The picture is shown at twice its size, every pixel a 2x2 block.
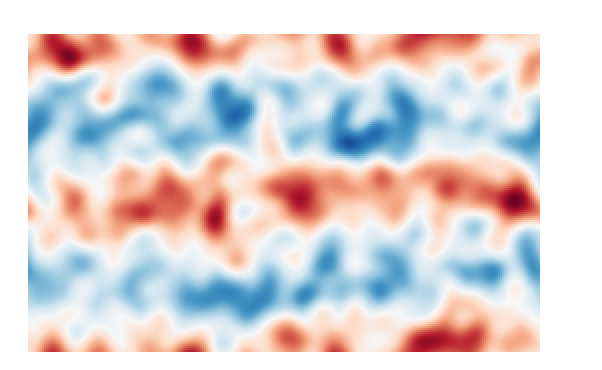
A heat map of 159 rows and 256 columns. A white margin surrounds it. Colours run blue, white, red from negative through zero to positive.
Odd rows or columns: none. Stripes: horizontal, repeating 2 times. Slope: none. Grain: smooth. Average level on the scale: 50%.
